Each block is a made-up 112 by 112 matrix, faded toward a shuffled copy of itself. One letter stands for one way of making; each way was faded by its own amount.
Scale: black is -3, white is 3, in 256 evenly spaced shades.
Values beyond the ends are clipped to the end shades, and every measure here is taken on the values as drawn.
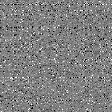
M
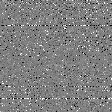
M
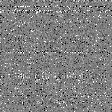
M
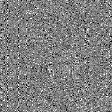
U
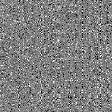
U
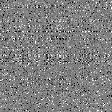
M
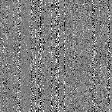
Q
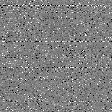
M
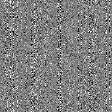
Q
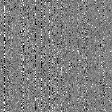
Q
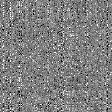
U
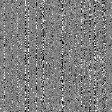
Q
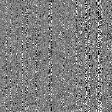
Q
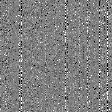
Q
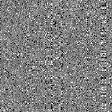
U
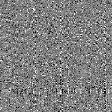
U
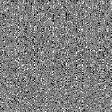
U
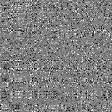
M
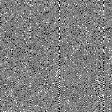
U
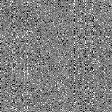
U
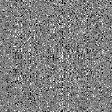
U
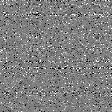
M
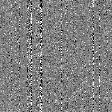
Q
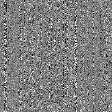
Q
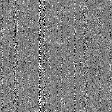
Q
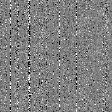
Q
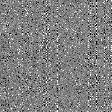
U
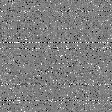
M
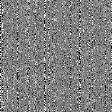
Q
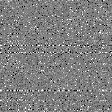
M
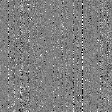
Q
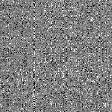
U
